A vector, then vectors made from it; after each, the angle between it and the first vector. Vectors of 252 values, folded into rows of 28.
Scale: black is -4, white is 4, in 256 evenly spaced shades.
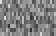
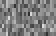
orthogonal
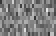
partly opposed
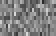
partly opposed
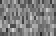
nearly opposite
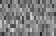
nearly opposite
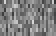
partly opposed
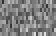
orthogonal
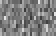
partly aligned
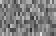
nearly parallel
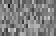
partly opposed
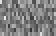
nearly parallel
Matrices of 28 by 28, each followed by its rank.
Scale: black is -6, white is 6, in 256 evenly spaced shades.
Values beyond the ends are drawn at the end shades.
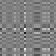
one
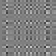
one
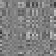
three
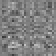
three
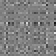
three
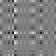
one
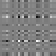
one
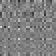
three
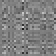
three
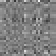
three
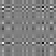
one
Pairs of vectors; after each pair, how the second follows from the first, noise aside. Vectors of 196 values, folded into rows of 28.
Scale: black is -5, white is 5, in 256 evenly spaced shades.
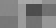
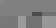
partly zeroed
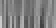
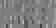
partly zeroed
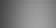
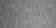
shrunk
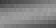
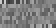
sign-scrambled
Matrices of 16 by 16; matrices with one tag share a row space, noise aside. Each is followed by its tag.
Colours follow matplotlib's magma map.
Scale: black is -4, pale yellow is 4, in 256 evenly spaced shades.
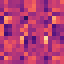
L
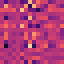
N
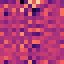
N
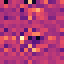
N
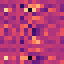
N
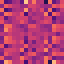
L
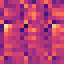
L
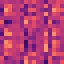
L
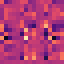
L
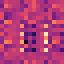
L
